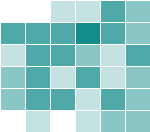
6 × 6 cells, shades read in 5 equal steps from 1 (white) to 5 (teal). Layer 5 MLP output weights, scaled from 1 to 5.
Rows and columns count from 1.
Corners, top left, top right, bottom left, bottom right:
1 3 1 3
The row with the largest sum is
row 2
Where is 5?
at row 2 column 4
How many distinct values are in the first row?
4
